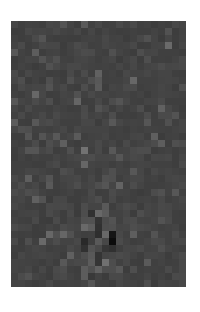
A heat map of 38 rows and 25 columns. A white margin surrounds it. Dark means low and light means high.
Roughest part: bottom middle. Odd patch: rougher, in the bottom middle. Average level on the scale: 30%. Slope: none. Grain: fine.
